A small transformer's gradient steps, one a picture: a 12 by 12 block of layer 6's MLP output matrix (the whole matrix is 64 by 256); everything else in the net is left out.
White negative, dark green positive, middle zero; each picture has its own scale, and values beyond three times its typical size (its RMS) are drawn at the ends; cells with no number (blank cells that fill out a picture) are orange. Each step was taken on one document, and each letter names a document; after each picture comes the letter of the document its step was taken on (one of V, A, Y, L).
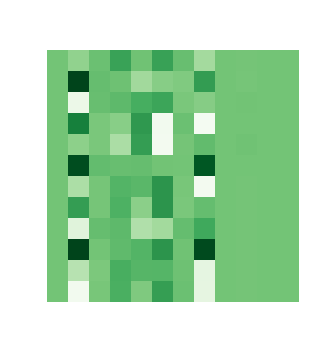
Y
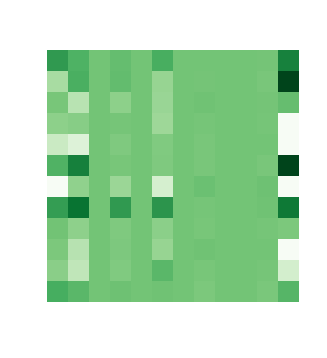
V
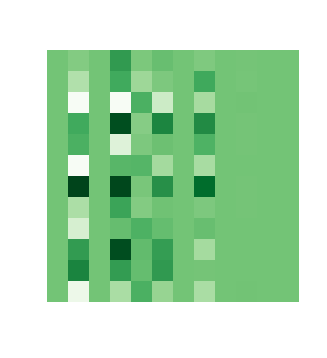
Y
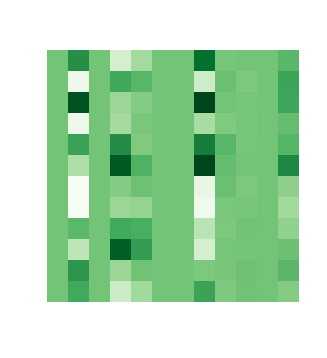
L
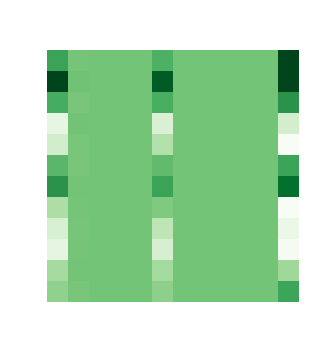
V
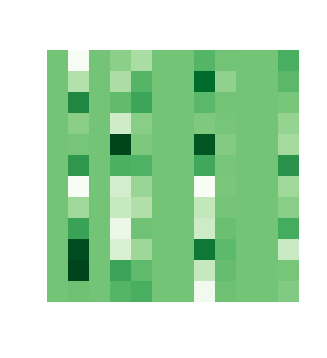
L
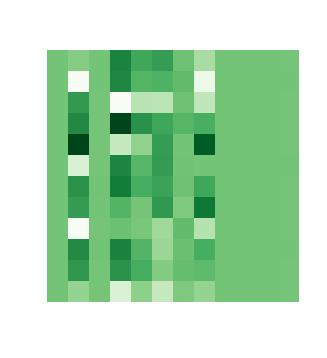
Y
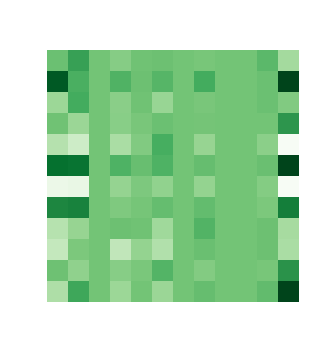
V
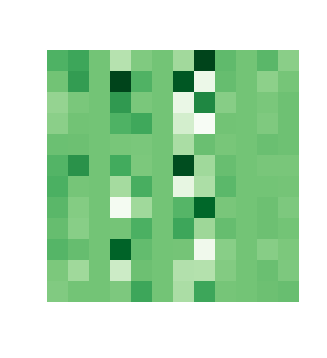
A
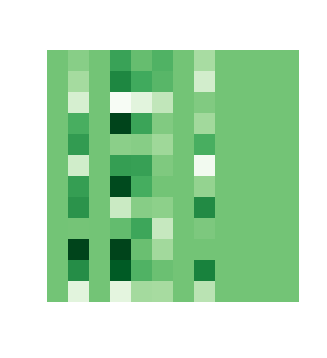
Y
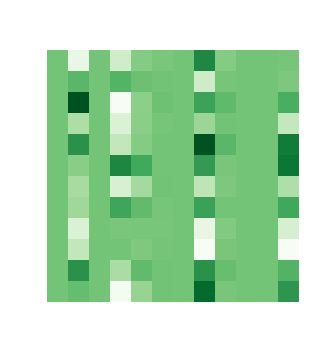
L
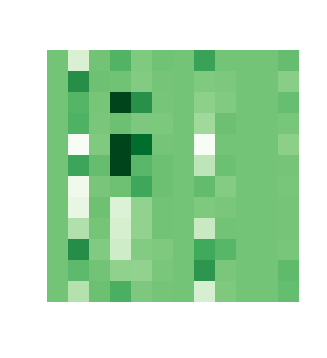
L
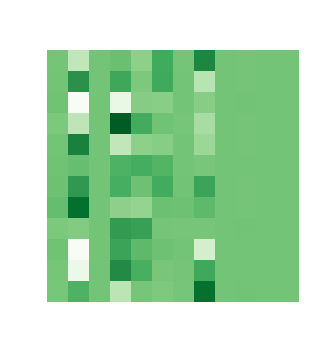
Y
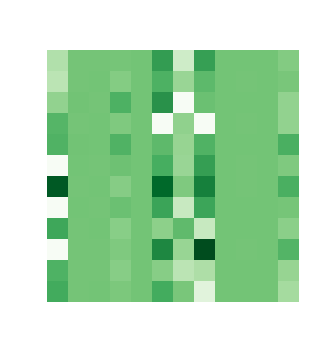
A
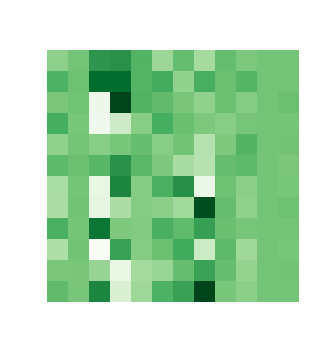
A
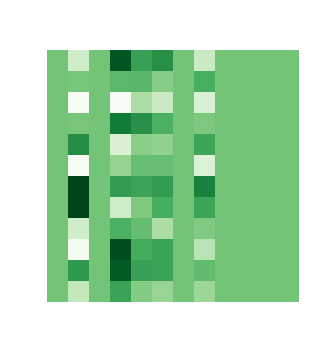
Y
